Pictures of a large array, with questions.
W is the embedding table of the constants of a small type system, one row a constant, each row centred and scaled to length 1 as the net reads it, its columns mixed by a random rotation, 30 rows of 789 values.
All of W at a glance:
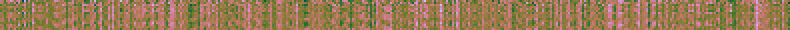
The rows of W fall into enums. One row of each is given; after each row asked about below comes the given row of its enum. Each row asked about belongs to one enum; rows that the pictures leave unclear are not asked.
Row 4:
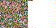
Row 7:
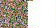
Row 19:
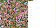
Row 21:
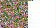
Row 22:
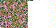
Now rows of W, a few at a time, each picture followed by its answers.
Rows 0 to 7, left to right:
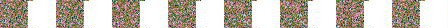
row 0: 7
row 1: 7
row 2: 22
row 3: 21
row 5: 4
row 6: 19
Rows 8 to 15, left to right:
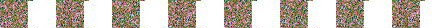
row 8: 22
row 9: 19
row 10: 4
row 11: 19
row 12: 22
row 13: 7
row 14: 7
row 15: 19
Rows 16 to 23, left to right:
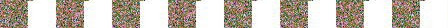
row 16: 7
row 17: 19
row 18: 21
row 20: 4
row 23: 4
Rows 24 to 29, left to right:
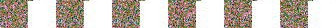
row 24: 22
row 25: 7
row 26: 7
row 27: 19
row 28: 19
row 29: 21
